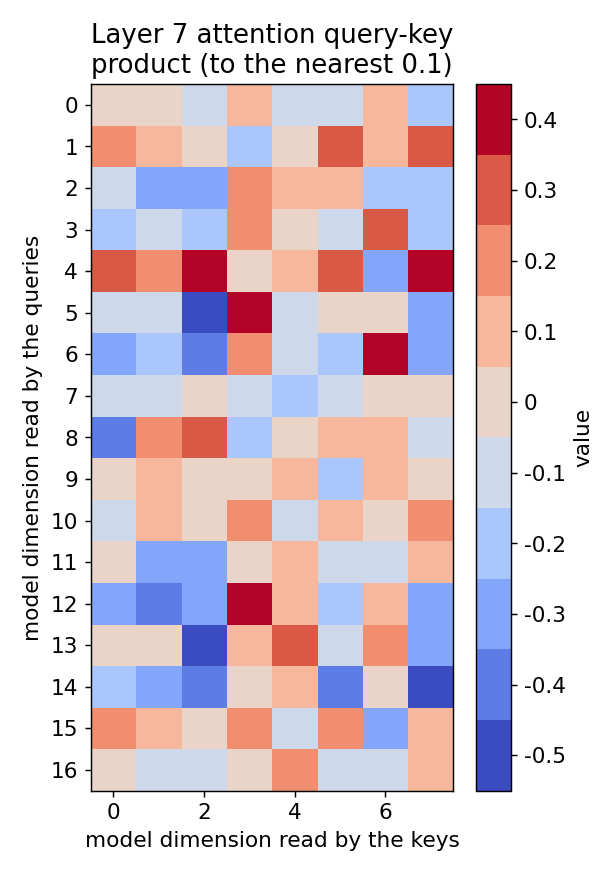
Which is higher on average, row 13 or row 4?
row 4
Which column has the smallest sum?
2
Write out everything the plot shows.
Title: Layer 7 attention query-key product (to the nearest 0.1)
x-axis: model dimension read by the keys, ticks 0 2 4 6
y-axis: model dimension read by the queries, ticks 0 1 2 3 4 5 6 7 8 9 10 11 12 13 14 15 16 (0 at the top)
Colour bar: value, ticks -0.5 -0.4 -0.3 -0.2 -0.1 0 0.1 0.2 0.3 0.4
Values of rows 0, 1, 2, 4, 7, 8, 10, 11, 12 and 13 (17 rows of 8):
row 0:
0 0 -0.1 0.1 -0.1 -0.1 0.1 -0.2
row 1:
0.2 0.1 0 -0.2 0 0.3 0.1 0.3
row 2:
-0.1 -0.3 -0.3 0.2 0.1 0.1 -0.2 -0.2
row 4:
0.3 0.2 0.4 0 0.1 0.3 -0.3 0.4
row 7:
-0.1 -0.1 0 -0.1 -0.2 -0.1 0 0
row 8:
-0.4 0.2 0.3 -0.2 0 0.1 0.1 -0.1
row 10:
-0.1 0.1 0 0.2 -0.1 0.1 0 0.2
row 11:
0 -0.3 -0.3 0 0.1 -0.1 -0.1 0.1
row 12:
-0.3 -0.4 -0.3 0.4 0.1 -0.2 0.1 -0.3
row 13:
0 0 -0.5 0.1 0.3 -0.1 0.2 -0.3
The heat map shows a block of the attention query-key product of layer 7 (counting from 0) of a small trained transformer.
